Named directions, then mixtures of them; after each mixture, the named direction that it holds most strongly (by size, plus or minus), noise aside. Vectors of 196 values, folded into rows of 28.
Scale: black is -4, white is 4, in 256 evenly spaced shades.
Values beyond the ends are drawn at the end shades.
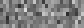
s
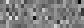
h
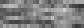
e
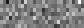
h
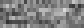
e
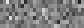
h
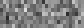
s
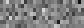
h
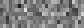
s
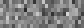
s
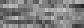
e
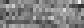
e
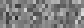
s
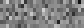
h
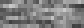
e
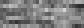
e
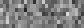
s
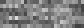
e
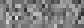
s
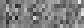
h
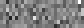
h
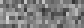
s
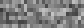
s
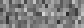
s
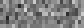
s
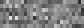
h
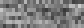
e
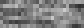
e
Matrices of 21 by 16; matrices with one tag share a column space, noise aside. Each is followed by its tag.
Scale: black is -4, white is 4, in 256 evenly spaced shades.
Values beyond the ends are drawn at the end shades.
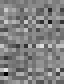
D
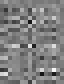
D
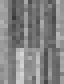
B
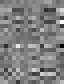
D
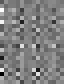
D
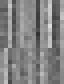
B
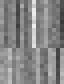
B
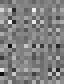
D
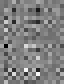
D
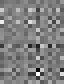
D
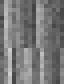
B
